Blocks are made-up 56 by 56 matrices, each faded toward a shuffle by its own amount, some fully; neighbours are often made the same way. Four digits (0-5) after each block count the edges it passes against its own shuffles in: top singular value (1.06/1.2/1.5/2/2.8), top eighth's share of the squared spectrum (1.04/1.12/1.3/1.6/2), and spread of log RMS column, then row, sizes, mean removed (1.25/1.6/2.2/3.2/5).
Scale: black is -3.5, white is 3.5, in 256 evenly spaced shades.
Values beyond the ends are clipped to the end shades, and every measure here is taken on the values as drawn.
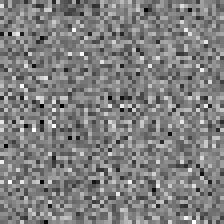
3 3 1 2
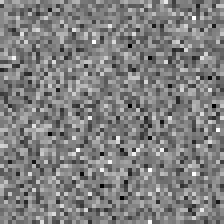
2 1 0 1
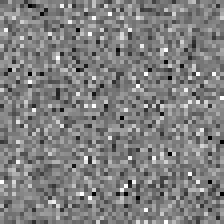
2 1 0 0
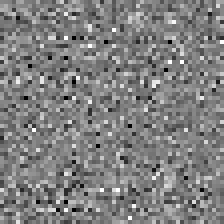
3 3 1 2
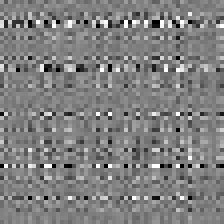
5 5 3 4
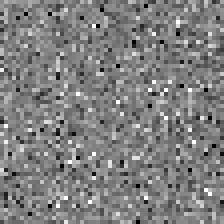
1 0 1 0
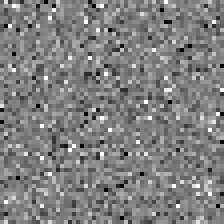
0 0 0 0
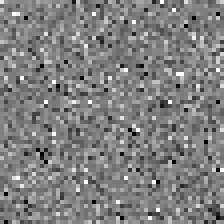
0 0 0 0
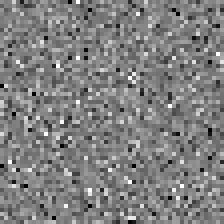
0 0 0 0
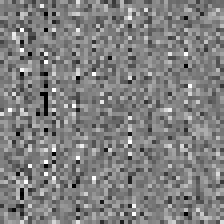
1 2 3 0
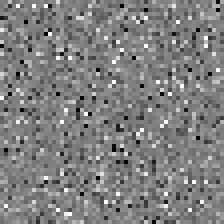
1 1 0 0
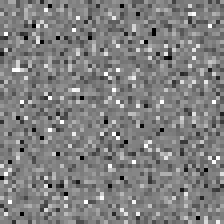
0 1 0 0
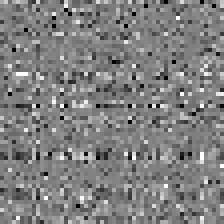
4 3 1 2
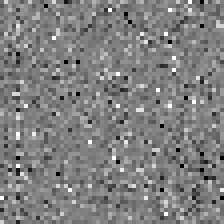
2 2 1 0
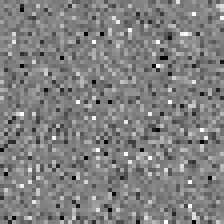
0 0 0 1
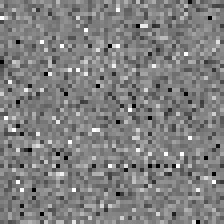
1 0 0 1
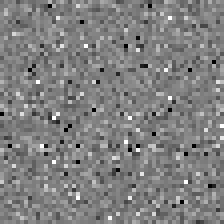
1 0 0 1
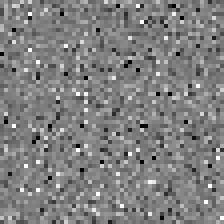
0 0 0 0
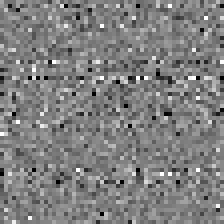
2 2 0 2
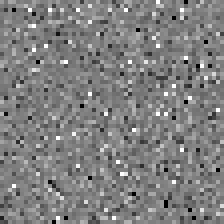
0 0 0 0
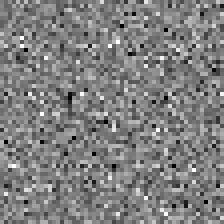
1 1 0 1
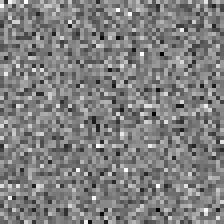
1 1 0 1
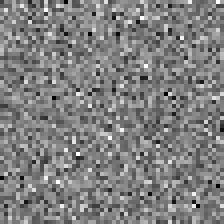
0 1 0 0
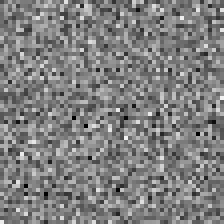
1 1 0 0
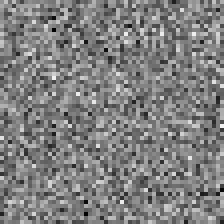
2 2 0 0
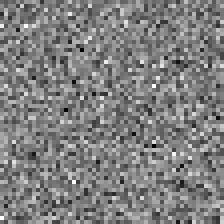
0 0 0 0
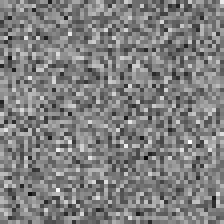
1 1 0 0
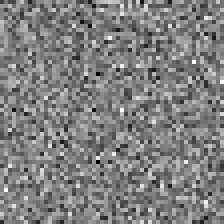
0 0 0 0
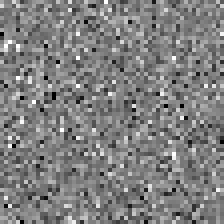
1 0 0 1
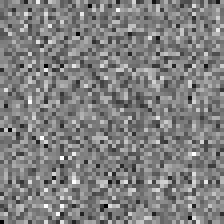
4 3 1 2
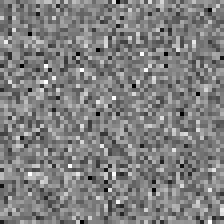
3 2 0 0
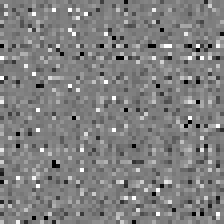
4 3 1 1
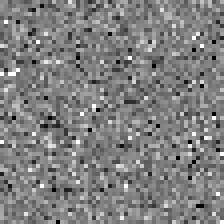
2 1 0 0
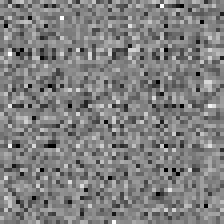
4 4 1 2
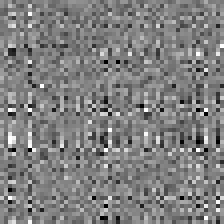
5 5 3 3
